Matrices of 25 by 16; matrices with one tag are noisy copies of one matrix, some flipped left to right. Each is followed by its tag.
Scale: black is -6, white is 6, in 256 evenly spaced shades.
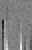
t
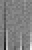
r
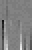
t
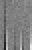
r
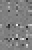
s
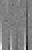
r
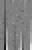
r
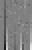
r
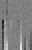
t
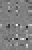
s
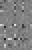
s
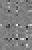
s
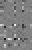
s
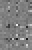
s
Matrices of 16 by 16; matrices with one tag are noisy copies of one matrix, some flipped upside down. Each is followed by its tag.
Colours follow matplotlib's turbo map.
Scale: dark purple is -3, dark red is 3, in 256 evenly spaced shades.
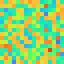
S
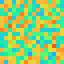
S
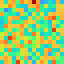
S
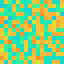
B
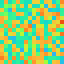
B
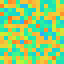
S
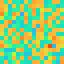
B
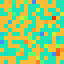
S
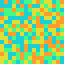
B
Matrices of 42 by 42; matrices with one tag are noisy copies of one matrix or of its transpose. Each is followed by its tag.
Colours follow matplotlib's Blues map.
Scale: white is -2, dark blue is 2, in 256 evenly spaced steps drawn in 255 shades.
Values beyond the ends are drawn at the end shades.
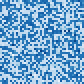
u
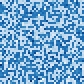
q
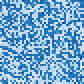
u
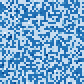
q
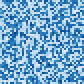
q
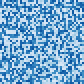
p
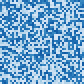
u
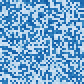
u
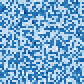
q
